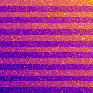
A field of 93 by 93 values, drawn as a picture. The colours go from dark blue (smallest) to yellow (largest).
Slope: up to the top right. Average level on the scale: 40%. Histogram: bell-shaped. Ninth with the lowest average: bottom left. Stripes: horizontal, repeating 8 times. Ninth with the highest average: top right.
